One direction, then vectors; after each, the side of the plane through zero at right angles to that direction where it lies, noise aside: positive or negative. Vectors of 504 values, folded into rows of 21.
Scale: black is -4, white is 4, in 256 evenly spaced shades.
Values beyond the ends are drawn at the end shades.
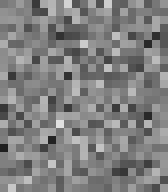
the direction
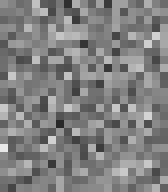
negative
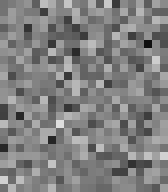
positive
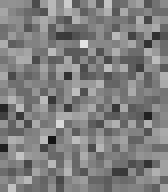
positive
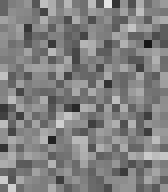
positive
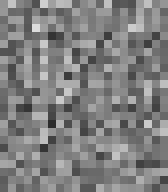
positive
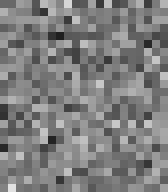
positive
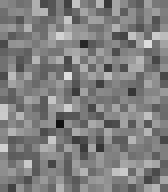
negative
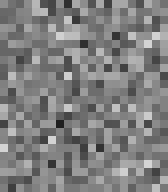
negative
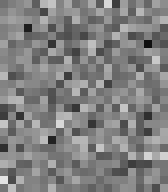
positive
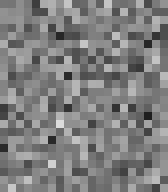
positive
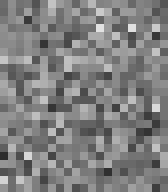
positive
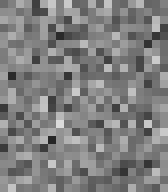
positive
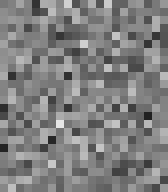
positive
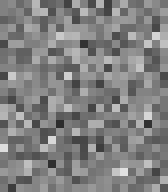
negative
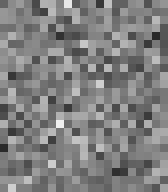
positive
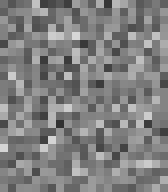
negative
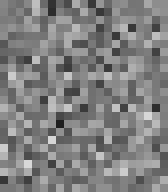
negative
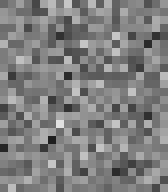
positive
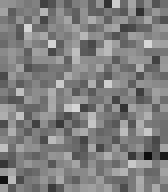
negative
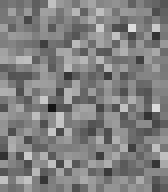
positive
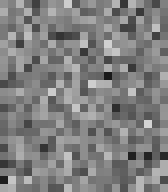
positive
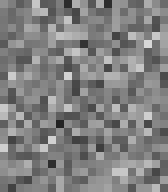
negative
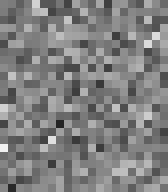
negative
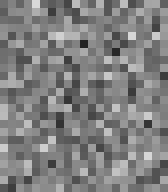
negative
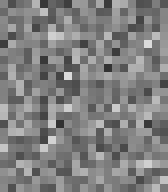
negative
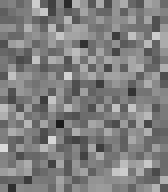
negative
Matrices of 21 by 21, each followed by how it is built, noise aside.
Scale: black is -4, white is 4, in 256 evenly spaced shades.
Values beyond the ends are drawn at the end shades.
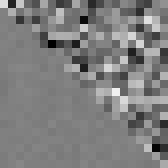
upper triangular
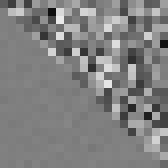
upper triangular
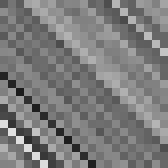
Toeplitz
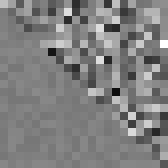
upper triangular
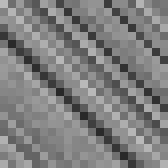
Toeplitz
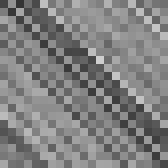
Toeplitz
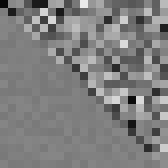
upper triangular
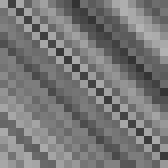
Toeplitz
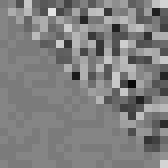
upper triangular
